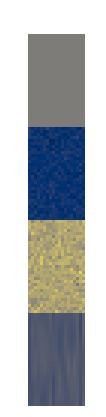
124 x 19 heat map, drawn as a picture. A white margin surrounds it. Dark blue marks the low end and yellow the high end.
It is made of 4 by 1 panels. Panel 1,1: middling, flat. Panel 2,1: very low, fine-grained, faint in contrast. Panel 3,1: high, fine-grained. Panel 4,1: low, streaked downward, faint in contrast.
